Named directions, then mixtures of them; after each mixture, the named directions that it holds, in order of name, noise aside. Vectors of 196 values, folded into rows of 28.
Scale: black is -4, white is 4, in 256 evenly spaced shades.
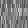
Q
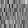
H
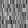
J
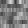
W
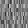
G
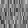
G, H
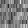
G, W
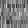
J, Q, W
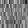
H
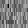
G, J, W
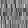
J, Q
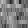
W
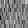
H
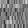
H, J, W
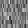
J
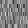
G, J, Q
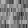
G, W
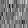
H, Q, W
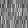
Q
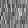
H, Q, W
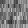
G, J, W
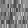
G, W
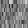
H, W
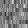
G, J, W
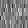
H, Q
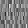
G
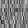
G, H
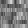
W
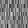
G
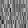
G, H, J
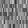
J, W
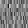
G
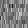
H, Q, W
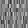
G
